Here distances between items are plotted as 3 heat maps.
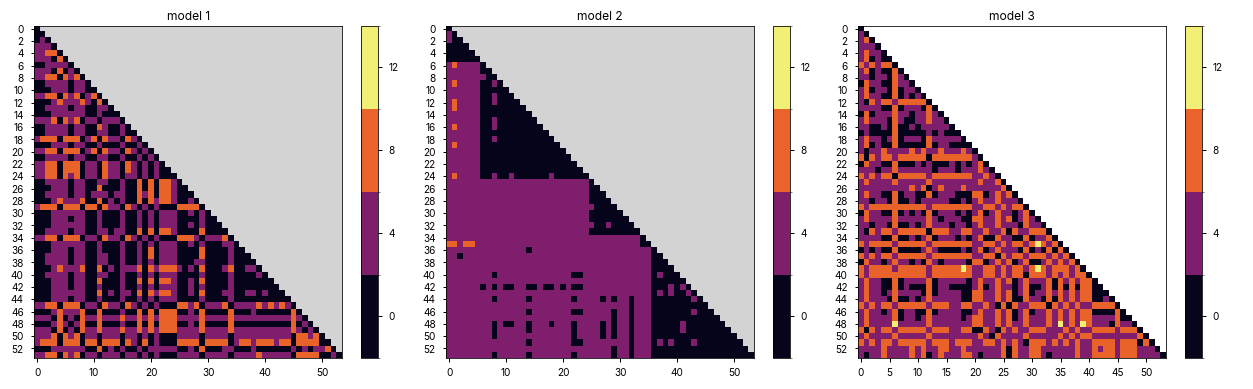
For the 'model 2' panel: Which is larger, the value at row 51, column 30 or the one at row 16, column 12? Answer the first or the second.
the first
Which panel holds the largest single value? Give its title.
model 3
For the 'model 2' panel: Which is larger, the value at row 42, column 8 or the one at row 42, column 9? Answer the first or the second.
the second
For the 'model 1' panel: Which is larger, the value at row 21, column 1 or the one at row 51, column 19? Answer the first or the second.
the second
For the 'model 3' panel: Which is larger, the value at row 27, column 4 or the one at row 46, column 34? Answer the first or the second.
the second
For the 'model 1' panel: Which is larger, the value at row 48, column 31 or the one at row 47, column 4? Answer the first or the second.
the second
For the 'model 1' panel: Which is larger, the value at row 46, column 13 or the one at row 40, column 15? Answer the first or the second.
the second
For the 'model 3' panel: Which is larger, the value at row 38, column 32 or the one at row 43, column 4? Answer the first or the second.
the first
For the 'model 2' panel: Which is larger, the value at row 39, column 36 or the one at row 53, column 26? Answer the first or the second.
the second
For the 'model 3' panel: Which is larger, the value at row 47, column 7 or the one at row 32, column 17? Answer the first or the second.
the second
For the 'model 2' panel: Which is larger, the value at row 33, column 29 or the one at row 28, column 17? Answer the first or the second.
the second
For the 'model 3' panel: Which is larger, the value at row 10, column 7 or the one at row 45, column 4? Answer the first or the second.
the second
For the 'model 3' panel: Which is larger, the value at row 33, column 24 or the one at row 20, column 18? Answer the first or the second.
the second
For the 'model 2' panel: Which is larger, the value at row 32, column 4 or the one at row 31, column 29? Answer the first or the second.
the first
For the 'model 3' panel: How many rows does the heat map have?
54
